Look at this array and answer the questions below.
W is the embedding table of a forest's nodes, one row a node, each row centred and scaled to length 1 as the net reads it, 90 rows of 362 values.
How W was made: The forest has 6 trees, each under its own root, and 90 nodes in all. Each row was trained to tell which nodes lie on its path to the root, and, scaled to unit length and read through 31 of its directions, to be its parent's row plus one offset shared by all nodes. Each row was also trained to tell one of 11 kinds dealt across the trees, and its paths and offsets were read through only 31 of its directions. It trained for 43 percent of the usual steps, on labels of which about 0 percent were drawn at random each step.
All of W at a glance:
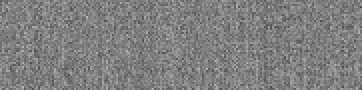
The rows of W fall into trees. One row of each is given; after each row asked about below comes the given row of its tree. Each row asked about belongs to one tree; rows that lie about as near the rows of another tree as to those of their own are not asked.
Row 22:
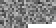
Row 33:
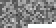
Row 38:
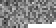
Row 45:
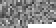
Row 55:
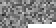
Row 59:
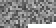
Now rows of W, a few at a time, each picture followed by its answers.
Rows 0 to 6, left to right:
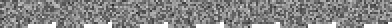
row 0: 33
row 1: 38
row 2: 59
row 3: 45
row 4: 33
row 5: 22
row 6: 45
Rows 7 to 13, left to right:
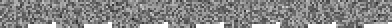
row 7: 22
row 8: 45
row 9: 33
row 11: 22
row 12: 59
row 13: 45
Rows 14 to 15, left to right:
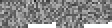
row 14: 59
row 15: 38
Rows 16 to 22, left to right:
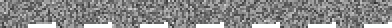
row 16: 22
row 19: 22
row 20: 38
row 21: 22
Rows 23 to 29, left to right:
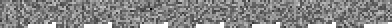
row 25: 59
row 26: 33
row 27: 55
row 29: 59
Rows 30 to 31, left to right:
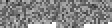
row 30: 38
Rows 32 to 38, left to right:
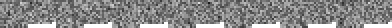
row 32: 38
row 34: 45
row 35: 45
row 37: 45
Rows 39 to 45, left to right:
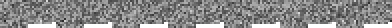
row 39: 45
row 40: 22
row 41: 55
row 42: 55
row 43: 33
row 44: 59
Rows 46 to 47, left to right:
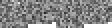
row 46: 55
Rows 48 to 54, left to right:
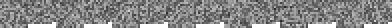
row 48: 55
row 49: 38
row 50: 55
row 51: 55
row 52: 45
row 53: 55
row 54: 59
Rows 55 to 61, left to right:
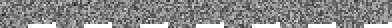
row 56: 45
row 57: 55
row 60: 55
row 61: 22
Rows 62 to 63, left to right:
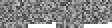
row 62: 22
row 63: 22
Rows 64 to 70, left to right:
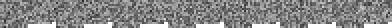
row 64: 38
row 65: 55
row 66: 22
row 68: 22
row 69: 22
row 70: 45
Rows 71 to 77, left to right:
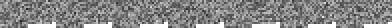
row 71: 45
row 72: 45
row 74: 22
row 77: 38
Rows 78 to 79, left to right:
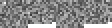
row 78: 55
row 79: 45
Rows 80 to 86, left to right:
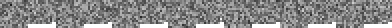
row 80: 45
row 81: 33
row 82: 45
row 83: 59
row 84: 55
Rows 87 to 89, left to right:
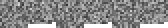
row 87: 22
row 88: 59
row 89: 22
